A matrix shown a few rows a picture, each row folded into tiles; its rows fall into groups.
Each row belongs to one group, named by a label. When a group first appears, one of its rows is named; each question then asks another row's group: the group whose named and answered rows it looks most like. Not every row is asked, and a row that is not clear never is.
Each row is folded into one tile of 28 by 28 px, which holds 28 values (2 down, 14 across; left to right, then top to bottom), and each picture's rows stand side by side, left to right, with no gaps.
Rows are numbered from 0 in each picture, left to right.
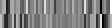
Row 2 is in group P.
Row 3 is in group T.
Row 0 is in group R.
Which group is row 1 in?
P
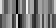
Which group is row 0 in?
T
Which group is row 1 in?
R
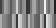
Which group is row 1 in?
P
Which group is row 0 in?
P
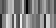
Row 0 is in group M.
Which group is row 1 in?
P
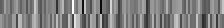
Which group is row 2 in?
P
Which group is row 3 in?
T
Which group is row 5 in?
R
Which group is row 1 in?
M
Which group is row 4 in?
R
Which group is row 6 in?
M
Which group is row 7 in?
R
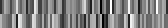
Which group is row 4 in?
P
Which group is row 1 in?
M
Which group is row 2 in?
R
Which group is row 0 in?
P
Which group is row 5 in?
P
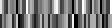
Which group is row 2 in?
T
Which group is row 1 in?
R
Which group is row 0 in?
T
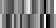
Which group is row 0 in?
R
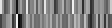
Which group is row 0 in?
T
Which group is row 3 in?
R
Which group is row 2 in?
P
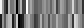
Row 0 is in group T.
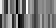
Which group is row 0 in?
T
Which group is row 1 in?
R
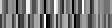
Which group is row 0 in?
T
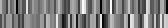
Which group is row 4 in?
P
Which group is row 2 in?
R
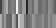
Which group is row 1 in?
M
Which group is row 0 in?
P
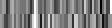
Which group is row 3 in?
T
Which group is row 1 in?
M
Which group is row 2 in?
P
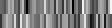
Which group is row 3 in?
R
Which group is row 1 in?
P
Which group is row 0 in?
M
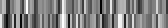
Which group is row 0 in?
R
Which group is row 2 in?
M
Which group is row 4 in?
M
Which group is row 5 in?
P
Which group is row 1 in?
R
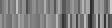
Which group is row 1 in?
P
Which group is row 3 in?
R
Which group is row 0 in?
P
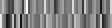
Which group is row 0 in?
R
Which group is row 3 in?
T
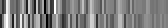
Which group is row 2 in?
R
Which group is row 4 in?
M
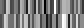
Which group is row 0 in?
M
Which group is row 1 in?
T
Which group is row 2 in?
M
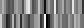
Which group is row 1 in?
T
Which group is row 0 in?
R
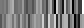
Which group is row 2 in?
T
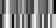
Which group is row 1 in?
M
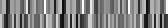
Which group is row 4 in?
P
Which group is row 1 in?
P
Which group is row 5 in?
R
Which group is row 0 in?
R
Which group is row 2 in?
R
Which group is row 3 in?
M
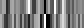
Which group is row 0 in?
R
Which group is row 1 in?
T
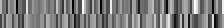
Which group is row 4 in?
M
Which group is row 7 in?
T
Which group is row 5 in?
M
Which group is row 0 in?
T
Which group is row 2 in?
T
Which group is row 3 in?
T
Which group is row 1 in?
P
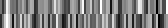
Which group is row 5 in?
T
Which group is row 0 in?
M
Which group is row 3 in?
P
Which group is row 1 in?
R
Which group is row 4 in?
R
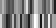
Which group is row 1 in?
M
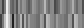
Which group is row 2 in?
P
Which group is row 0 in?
M
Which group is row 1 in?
P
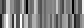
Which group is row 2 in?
T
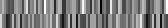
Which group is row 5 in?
R
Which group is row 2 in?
R
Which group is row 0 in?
R
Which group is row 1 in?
P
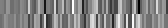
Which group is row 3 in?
M
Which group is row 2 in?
P
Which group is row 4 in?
M
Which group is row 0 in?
M
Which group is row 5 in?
P
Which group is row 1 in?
T
